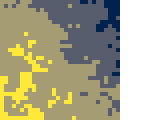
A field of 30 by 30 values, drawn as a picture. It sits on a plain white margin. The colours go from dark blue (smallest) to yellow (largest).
The bottom left is the ninth with the highest average. No regular stripes run through it. On average the colour sits 60% of the way up the scale. The ninth with the lowest average is the top right. The field climbs toward the bottom left.
